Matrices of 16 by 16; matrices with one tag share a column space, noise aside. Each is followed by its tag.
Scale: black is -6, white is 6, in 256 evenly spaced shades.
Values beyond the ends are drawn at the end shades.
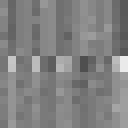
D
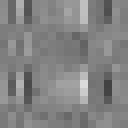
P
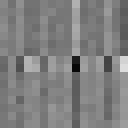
D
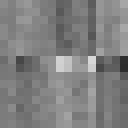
D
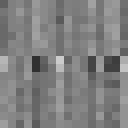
D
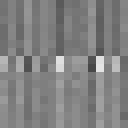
D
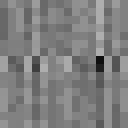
D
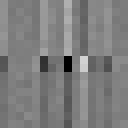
D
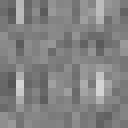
P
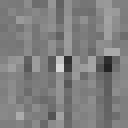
D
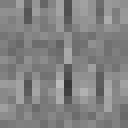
P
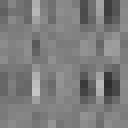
P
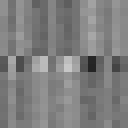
D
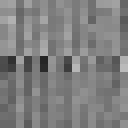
D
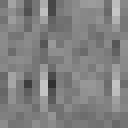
P
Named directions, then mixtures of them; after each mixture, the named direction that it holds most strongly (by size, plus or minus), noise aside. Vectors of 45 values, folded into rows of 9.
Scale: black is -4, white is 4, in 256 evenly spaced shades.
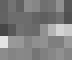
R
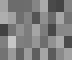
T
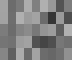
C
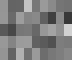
C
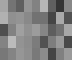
T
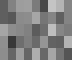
T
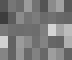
R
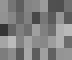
T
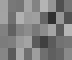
C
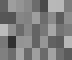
T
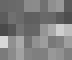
R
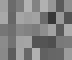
C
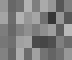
C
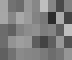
C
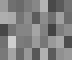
T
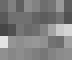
R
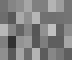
T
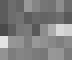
R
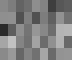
T
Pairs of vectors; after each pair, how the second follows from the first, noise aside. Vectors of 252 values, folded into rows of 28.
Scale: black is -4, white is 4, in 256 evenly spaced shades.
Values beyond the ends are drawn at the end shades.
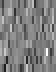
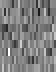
shuffled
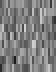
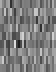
shuffled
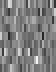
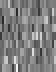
shuffled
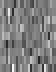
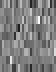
shuffled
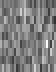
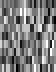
scaled up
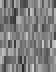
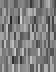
shuffled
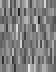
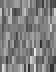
shuffled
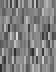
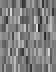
shuffled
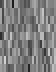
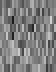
shuffled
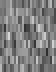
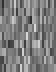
shuffled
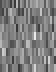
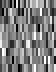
scaled up
